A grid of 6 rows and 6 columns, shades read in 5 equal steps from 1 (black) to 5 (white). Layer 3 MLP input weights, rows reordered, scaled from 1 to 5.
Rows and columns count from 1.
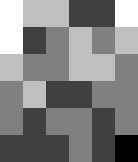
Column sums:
22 17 17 18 16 19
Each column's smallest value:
2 2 2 2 2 1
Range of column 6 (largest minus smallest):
4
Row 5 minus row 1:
-2 -2 -1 1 0 -2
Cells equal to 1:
1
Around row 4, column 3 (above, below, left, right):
3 3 4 2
